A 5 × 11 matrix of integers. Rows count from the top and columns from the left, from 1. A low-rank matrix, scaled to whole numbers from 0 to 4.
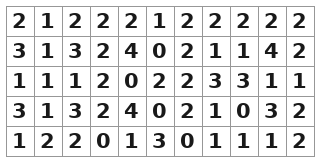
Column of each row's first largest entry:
1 5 8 5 6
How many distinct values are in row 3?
4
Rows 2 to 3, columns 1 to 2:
3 1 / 1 1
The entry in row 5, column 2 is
2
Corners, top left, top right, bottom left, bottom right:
2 2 1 2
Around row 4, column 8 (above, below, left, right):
3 1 2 0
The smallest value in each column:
1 1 1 0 0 0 0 1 0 1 1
